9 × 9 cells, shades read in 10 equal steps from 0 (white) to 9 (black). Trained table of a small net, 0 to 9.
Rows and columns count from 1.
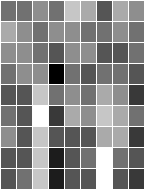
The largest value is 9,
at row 4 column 4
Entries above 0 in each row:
9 9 9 9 9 8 9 8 8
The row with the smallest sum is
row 6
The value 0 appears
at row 6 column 3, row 8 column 7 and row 9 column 7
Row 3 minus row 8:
-2 -2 3 -2 -2 -1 6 1 -1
